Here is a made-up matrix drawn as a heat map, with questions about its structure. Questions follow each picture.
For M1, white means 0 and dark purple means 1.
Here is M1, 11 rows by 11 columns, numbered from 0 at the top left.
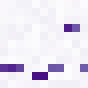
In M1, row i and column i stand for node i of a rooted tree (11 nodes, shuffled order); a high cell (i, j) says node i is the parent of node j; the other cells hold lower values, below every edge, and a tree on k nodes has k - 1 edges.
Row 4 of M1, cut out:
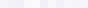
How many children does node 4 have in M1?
0
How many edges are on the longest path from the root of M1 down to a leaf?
2
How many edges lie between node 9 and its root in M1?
1
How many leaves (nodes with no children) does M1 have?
8
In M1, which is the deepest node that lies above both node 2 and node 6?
8
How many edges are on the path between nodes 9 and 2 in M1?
3
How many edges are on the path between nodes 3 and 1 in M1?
2
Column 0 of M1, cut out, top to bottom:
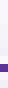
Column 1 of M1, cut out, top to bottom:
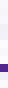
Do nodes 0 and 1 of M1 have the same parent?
yes
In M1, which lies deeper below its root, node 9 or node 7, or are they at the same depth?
node 7
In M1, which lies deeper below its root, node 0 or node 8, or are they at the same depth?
node 0
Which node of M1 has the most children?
8
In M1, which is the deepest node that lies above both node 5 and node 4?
9
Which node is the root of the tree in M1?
3
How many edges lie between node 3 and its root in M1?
0
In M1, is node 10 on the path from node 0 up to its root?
no
